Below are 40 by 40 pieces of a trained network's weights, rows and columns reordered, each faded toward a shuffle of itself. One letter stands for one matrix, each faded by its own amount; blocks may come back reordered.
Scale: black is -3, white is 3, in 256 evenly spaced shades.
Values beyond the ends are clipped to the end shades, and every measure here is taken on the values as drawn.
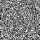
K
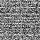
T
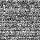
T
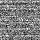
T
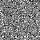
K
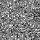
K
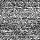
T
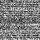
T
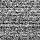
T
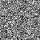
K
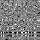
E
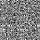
E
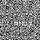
E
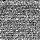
T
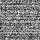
T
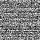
T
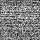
T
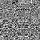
E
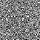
K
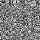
K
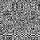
E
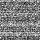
T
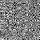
E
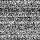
T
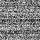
T
